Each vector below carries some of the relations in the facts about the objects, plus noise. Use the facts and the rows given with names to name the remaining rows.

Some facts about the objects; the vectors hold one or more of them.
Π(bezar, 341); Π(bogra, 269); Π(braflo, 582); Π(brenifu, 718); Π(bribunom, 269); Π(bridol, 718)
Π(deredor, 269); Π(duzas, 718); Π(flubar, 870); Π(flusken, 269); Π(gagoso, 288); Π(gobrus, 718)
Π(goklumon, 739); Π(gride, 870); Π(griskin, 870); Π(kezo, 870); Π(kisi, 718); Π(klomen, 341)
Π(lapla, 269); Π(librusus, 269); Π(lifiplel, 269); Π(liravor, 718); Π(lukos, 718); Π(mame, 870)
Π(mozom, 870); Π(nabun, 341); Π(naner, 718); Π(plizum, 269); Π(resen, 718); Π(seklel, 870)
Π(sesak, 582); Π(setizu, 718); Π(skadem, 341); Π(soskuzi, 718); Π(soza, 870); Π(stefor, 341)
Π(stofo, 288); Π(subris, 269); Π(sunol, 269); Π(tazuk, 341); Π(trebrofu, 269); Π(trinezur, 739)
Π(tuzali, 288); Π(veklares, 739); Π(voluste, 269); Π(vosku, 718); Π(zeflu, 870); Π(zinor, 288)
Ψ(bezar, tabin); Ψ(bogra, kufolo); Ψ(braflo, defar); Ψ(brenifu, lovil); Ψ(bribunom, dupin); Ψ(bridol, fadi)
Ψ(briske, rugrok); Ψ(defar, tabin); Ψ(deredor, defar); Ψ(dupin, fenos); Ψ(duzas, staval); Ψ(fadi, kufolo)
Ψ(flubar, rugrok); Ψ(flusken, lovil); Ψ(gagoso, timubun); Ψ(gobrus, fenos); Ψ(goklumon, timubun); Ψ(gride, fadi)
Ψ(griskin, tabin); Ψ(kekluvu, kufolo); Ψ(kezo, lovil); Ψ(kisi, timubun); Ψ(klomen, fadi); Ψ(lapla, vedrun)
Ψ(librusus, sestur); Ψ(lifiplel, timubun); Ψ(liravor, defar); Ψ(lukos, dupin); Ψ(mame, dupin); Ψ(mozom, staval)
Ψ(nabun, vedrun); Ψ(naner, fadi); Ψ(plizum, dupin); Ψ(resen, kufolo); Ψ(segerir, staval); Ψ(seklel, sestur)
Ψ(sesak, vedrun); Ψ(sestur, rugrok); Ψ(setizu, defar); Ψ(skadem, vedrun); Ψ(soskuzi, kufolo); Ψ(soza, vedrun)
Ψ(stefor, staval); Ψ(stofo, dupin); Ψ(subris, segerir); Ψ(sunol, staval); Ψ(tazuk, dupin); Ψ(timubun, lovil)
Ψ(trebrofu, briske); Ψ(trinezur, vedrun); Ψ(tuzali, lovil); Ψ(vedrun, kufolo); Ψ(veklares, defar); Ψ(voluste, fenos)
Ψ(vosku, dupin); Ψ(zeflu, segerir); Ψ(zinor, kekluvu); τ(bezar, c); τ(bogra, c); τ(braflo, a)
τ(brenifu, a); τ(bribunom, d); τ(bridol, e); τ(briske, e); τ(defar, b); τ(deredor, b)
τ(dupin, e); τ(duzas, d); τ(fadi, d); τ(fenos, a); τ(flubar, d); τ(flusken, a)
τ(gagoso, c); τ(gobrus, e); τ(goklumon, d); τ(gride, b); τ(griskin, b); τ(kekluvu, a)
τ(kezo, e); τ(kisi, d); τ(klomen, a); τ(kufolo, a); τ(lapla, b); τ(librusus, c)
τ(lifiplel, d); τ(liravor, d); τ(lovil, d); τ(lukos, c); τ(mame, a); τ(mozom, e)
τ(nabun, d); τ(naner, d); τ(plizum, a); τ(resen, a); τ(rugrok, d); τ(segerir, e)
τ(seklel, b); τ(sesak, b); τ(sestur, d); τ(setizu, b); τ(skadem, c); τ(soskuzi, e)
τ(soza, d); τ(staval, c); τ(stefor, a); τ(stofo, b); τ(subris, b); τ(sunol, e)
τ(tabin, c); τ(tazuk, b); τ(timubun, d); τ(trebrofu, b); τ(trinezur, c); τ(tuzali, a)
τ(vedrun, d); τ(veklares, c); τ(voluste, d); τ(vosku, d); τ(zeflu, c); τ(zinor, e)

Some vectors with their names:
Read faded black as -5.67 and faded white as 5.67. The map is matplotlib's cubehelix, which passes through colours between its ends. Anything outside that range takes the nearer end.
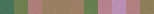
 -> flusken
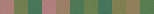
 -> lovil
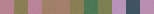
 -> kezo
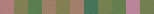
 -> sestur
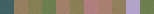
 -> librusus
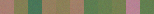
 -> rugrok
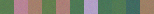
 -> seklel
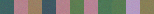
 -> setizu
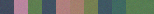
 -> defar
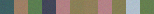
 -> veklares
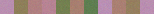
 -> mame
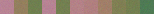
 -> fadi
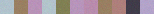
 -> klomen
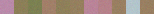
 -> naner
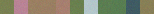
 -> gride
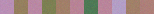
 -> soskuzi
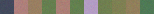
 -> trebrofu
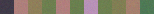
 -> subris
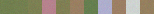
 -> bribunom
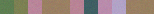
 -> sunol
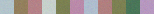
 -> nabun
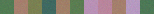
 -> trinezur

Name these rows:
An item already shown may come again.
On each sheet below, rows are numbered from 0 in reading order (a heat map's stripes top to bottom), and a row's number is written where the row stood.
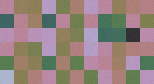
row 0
soza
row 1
setizu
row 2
tazuk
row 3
soza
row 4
trinezur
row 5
mame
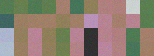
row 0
goklumon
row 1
bogra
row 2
dupin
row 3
dupin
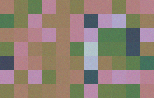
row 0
flubar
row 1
sunol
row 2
bezar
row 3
gride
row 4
lapla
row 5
gobrus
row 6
zeflu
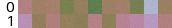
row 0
lukos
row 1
resen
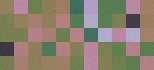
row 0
sesak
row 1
gagoso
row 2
plizum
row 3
deredor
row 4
zeflu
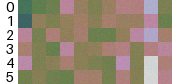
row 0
lifiplel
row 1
librusus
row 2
brenifu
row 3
flubar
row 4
vosku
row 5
liravor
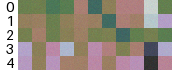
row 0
goklumon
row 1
braflo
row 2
staval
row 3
stefor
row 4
zinor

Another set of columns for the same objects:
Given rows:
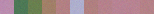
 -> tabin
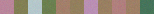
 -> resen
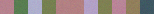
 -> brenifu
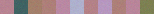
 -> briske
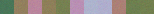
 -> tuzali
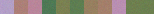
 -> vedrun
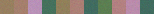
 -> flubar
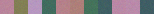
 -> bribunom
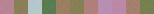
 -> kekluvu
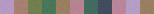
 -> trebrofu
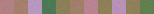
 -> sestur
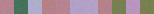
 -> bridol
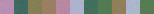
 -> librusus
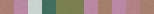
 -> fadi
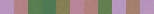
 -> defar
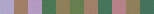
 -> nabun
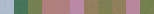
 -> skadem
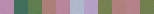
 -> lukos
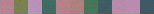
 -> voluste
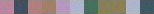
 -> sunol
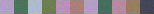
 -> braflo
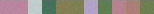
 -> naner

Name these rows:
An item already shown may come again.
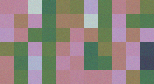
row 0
naner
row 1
goklumon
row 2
defar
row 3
mame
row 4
flusken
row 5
fenos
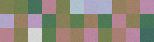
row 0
gagoso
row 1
nabun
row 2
klomen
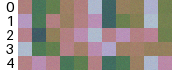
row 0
zeflu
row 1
bogra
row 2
dupin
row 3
trinezur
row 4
gride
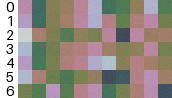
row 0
librusus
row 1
bezar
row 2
sesak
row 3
skadem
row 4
veklares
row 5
lapla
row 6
mame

